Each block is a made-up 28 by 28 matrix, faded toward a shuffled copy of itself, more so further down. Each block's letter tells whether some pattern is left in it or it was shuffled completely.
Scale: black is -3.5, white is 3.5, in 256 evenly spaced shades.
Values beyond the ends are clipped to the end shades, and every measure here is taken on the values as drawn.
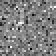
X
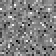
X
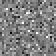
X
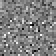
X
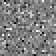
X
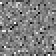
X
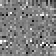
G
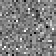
X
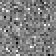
G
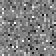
X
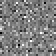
G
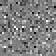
G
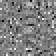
G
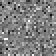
X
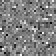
X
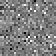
G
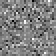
G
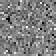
X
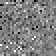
X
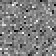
X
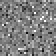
X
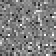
X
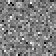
X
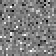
X
